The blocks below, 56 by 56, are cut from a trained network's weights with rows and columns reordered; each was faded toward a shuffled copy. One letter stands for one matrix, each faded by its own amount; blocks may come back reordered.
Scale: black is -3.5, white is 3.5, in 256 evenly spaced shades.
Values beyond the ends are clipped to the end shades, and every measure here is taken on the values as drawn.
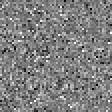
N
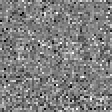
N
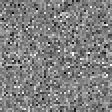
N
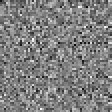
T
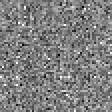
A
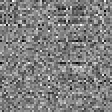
T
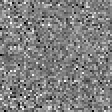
N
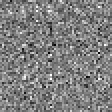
T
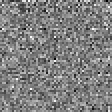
T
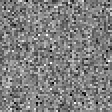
A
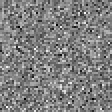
A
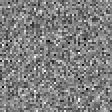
A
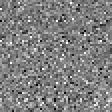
N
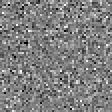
N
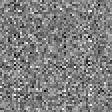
T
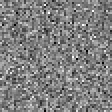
A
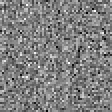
A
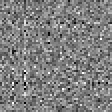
T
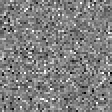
N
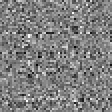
T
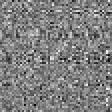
T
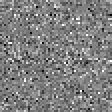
N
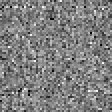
A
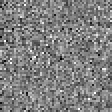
A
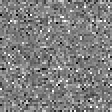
N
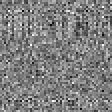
T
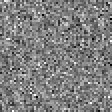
A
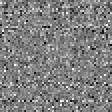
N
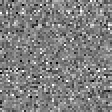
N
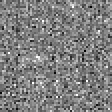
A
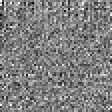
T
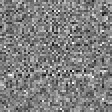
T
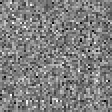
A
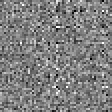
T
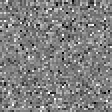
N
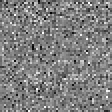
N
